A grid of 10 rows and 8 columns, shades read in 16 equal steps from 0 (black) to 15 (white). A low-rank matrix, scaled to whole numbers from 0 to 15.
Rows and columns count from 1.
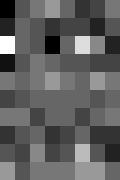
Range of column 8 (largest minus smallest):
5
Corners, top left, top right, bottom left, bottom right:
0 7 9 6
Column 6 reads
3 4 13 5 6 6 4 6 11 9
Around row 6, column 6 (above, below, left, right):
6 4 6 5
